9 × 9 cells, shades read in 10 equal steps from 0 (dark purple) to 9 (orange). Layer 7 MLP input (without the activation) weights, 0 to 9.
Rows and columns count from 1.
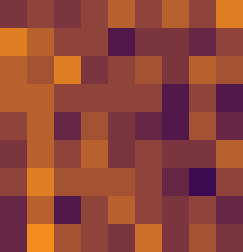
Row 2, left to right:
8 6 4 4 1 3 3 2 4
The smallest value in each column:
2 4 1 3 1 2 1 0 1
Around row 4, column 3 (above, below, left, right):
8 2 6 4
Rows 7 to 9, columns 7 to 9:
2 0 4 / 3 4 2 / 3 5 3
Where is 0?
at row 7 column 8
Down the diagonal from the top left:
3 6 8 4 3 4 2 4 3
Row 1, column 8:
4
